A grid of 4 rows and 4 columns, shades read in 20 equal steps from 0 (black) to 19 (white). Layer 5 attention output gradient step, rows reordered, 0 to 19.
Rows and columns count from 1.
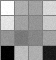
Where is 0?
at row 4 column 1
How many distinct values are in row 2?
4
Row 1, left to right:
19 13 12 16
